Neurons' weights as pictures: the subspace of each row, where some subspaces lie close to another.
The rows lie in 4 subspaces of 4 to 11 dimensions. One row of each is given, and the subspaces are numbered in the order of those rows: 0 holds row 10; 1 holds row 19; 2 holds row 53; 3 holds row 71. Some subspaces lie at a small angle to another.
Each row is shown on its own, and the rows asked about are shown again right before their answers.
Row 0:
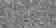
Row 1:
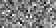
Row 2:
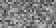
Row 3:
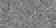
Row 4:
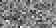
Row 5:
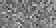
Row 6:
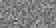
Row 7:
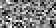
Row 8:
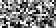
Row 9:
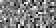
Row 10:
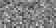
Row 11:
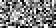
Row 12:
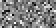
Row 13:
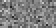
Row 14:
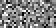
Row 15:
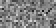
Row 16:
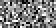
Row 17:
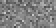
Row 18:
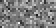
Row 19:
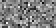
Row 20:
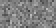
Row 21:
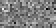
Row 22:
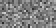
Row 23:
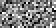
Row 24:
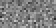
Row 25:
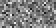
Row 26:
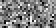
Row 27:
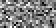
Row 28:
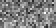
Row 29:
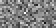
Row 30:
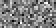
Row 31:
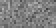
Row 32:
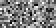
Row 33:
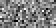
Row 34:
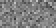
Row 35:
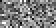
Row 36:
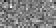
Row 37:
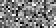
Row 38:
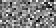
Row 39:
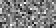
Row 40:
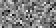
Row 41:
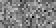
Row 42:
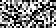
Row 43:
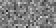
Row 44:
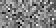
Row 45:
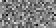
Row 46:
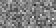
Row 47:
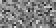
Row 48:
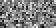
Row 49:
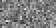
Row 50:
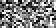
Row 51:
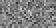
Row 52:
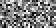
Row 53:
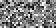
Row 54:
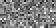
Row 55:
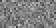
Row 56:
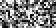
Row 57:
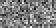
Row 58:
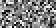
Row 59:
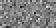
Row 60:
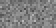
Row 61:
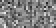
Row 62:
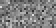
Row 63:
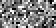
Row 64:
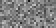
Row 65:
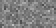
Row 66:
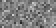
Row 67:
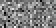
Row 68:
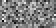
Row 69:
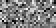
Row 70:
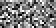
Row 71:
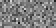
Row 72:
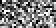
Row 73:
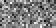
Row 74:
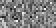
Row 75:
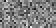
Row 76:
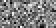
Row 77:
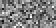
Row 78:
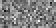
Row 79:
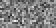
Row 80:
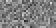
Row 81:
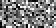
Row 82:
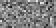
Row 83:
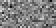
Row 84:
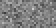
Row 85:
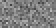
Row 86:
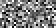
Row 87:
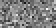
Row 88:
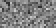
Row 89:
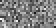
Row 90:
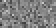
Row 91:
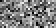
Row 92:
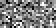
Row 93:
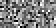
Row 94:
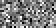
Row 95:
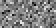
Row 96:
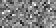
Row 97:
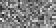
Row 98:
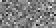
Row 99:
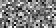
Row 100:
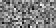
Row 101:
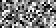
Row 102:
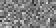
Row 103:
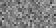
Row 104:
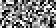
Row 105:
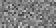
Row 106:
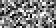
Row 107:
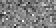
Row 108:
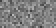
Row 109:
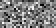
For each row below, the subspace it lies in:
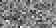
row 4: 1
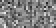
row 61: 3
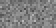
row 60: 2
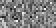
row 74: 3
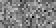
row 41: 1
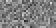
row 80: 3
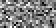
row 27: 2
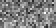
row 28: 1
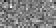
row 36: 3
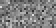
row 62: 2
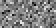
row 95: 0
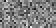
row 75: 1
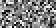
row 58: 0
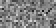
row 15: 2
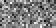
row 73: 1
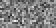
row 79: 0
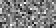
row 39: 1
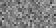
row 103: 3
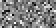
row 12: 0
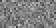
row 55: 3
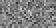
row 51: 1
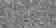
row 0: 3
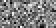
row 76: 1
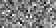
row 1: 2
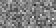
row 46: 1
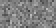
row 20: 1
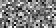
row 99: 0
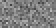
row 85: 1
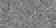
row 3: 1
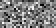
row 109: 0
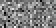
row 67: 3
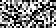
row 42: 0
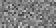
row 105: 3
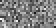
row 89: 3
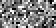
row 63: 3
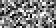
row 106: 2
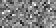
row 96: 0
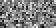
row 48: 3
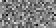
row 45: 3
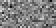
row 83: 3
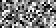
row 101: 0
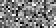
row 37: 2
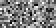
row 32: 1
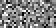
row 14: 3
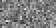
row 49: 1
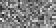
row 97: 3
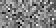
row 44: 2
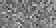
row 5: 2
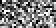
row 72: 2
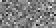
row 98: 3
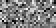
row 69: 3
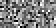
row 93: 2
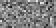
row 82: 3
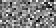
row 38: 3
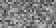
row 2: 1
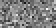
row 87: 1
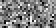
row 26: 1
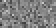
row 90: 3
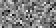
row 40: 2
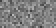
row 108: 2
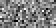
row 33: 0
